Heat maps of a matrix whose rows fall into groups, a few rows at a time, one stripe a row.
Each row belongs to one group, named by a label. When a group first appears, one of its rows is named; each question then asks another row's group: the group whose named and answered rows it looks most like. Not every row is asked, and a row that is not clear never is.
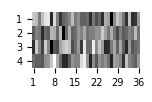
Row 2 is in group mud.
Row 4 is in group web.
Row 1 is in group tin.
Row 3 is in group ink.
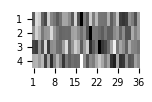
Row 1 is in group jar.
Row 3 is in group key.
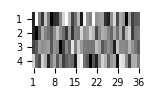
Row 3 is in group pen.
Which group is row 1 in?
ink
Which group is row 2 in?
web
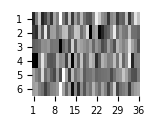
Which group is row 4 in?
web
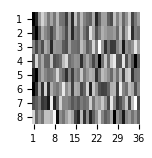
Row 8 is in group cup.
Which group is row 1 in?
web
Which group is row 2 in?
web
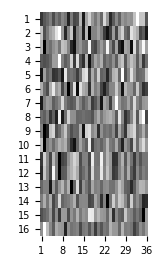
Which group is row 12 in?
ink
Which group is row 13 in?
mud
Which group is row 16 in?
jar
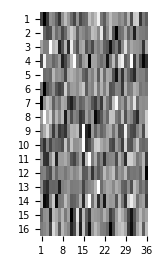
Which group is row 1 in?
web
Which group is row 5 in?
cup
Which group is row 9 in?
jar
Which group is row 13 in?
web
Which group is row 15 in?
mud
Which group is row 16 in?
mud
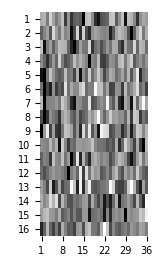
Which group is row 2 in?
mud
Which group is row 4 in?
key
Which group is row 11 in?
mud
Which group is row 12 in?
pen
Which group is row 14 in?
tin
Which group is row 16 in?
pen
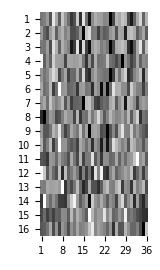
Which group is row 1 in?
mud
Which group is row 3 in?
mud
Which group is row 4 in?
cup
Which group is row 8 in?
web
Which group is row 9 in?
key
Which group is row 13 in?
cup
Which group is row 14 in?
ink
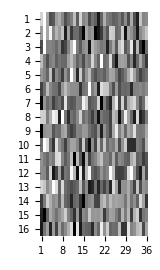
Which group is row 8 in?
tin
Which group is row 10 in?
jar
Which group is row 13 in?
tin
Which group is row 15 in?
web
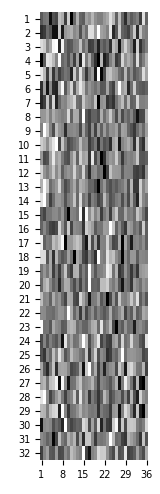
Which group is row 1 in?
mud
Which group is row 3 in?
tin
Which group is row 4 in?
web
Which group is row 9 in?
jar
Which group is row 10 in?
tin
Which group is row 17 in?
cup
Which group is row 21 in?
key
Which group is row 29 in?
tin
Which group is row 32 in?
jar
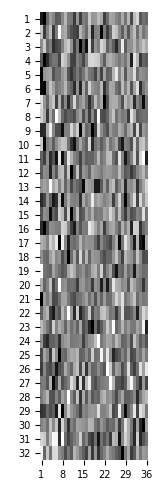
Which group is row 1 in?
web
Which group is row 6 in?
web
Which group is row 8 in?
key
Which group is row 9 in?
web
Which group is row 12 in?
mud
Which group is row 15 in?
mud
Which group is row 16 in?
web
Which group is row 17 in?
tin
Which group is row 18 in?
pen
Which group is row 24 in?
web
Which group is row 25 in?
ink
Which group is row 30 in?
tin
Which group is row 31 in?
tin
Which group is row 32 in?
cup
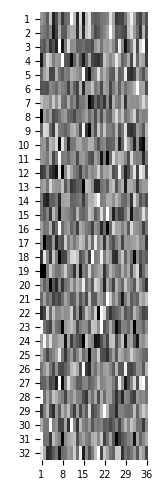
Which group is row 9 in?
jar
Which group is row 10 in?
tin
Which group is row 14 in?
web
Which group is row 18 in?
ink
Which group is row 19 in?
web
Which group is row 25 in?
key
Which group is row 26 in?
jar
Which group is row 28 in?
cup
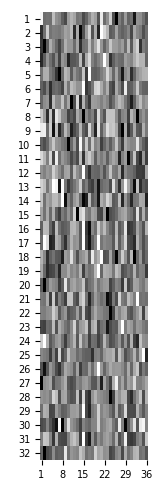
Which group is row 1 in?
cup
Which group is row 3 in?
web
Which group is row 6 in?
jar
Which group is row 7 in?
mud
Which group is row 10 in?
pen
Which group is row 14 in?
cup
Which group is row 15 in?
key
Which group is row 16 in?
jar
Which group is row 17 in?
jar
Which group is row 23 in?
key
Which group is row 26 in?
web
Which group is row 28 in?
mud
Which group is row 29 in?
jar
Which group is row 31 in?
jar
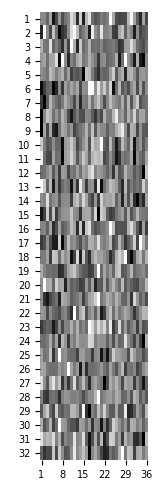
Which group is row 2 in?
ink
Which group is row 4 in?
tin
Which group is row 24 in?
tin
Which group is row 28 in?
web
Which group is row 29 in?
jar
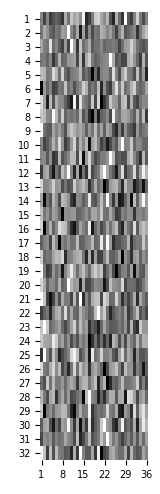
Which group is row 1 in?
jar
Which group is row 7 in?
key
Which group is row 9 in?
cup
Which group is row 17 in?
ink
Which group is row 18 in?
cup
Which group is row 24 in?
tin
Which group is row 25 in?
ink
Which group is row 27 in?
key
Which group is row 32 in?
key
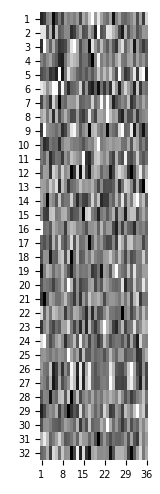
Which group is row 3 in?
ink
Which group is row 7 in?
ink
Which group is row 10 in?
web
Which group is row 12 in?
mud
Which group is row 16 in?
cup
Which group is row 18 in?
mud
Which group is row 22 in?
cup
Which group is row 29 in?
pen
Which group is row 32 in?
mud
